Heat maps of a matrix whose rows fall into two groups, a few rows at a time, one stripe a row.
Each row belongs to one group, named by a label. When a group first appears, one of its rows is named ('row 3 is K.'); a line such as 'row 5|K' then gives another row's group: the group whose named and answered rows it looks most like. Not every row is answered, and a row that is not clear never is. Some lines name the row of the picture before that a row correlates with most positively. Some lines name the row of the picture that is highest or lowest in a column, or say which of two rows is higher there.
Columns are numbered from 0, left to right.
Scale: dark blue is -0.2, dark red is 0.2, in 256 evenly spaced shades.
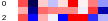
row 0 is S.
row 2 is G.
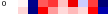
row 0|S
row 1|S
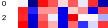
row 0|S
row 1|G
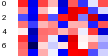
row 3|G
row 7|G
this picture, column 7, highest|2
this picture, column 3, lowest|2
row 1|G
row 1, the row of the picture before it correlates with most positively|2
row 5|G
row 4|S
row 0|G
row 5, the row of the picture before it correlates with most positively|2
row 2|S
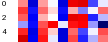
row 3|S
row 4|G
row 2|G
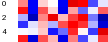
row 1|G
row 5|G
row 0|G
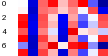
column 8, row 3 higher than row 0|Yes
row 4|G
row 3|G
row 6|S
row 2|G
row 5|G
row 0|S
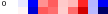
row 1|S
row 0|S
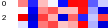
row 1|S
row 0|G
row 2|G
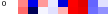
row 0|G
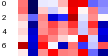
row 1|S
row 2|G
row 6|G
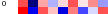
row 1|G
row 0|S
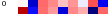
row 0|S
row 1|G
